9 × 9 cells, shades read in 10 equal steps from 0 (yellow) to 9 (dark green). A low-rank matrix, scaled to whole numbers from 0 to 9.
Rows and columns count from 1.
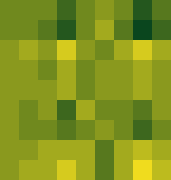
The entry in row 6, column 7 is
5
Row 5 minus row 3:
0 1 0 2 1 -1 1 2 1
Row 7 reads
4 5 5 6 5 4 5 7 5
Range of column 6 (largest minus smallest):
3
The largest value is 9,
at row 2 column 8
